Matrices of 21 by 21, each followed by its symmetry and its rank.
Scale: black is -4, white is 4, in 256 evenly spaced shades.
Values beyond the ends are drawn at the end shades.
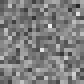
neither, full rank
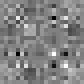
symmetric, rank three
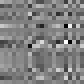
neither, rank two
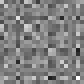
symmetric, rank three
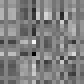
neither, rank two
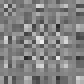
symmetric, rank two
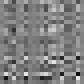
neither, rank two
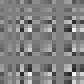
symmetric, rank one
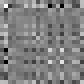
symmetric, rank two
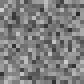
neither, full rank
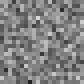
neither, full rank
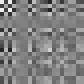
symmetric, rank two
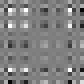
symmetric, rank one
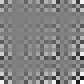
symmetric, rank one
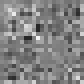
symmetric, rank three
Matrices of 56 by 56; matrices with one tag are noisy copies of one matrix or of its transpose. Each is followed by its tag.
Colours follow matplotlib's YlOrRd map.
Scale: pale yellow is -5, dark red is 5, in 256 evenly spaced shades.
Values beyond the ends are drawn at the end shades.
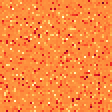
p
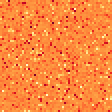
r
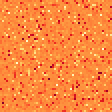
p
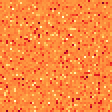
p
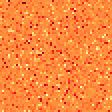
r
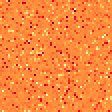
r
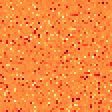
p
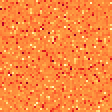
r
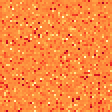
p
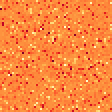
r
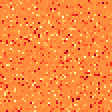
p
